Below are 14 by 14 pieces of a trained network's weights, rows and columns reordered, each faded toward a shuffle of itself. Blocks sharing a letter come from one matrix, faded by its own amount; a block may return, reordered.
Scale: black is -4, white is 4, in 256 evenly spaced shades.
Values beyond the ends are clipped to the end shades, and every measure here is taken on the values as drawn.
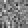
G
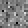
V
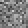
G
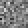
G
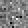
V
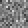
G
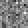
V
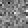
G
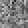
G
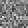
G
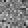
G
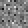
V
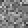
G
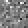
V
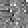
V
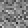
G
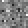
V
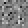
V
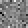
V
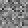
G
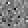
V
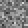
G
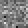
G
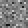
V
